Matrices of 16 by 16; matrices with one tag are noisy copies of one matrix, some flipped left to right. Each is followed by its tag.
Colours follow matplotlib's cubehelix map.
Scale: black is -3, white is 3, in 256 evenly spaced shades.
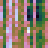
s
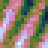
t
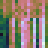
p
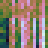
p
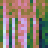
p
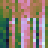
p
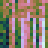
p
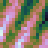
t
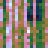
s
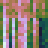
p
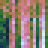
p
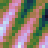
t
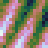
t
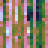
s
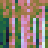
p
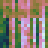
p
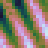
t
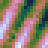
t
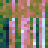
p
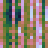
s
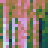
p
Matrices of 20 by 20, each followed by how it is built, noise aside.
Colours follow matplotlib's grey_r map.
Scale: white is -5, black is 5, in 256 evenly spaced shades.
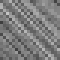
Toeplitz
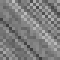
Toeplitz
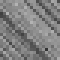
Toeplitz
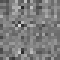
low rank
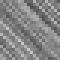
Toeplitz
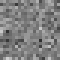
low rank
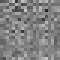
low rank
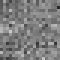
low rank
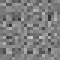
low rank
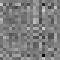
low rank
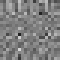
low rank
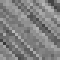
Toeplitz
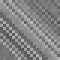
Toeplitz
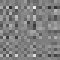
low rank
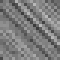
Toeplitz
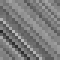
Toeplitz
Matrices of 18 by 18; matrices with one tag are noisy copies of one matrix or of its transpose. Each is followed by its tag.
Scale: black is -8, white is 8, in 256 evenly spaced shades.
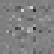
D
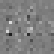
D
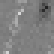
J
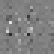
D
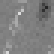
J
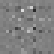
D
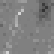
J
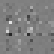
D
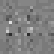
D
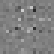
D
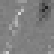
J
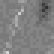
J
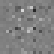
D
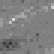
J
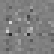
D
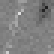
J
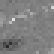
J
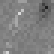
J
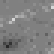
J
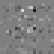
D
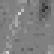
J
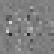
D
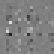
D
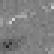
J
